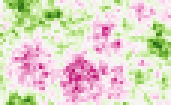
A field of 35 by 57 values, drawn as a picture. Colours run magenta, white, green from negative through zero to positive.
Ninth with the lowest average: bottom middle. Ninth with the highest average: top left. Average level on the scale: 50%. Stripes: none. Grain: blotchy.
